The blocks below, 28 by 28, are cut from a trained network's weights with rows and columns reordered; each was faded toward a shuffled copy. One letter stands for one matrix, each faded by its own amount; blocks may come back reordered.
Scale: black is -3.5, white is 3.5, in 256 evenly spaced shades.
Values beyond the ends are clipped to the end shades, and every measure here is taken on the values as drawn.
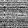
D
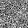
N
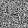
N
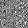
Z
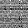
D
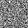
N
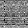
D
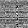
D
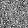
Z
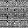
D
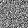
N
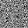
Z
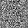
Z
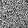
N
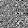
Z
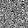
Z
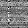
D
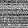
D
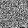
N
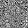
Z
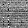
D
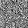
N
